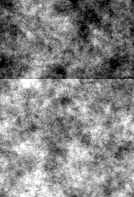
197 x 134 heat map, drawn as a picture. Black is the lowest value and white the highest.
The values follow a bell shape. The bottom left is the ninth with the highest average. Neither half mirrors the other. There are no regular stripes. A horizontal seam about 40% of the way down splits the table, and the bottom part is higher.
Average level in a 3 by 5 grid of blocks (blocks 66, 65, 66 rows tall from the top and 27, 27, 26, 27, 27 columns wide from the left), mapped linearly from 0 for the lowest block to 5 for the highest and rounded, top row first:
13200
44232
45443
